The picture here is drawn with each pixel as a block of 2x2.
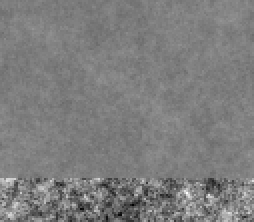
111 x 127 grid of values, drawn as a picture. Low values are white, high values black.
The ninth with the highest average is the bottom middle. The texture is blotchy. The top part is calmer, up to a seam about 80% of the way down. There is no overall slope. No regular stripes run through it.
